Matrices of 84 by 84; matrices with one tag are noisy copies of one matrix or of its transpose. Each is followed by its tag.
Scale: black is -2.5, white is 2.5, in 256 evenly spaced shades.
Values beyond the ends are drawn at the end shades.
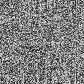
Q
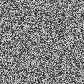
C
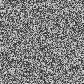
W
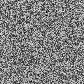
C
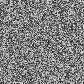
W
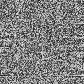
Q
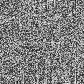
Q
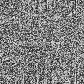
Q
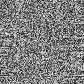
Q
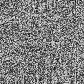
Q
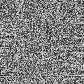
Q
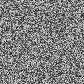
C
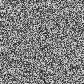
W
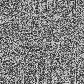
Q
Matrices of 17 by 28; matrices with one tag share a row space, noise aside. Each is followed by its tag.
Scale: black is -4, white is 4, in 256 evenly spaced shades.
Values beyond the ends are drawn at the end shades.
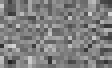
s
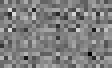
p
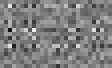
p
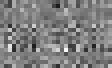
p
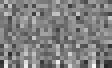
p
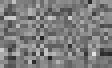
s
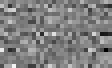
s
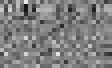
p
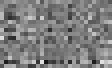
s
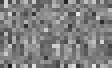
p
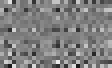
p
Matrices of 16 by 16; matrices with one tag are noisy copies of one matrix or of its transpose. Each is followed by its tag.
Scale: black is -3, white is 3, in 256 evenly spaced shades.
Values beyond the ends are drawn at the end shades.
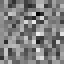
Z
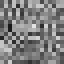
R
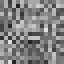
R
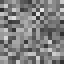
R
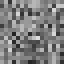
R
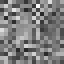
R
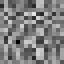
Z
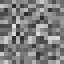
Z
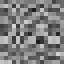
Z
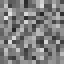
Z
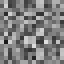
Z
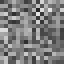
R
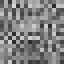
R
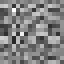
Z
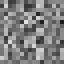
Z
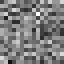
R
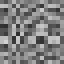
Z
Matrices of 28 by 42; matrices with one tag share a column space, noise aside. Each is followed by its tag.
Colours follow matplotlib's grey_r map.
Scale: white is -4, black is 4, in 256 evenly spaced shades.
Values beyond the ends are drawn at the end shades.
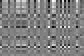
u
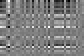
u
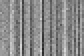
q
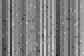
q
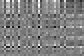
u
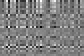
u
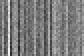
q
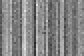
q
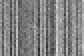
q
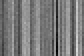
q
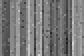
q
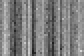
q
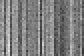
q
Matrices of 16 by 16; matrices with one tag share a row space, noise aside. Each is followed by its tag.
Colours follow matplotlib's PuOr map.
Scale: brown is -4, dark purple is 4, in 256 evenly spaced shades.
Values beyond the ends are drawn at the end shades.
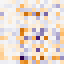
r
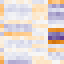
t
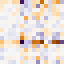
r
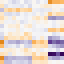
t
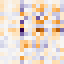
r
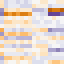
t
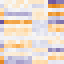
t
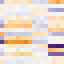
t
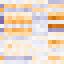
t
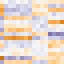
t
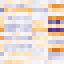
t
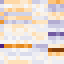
t
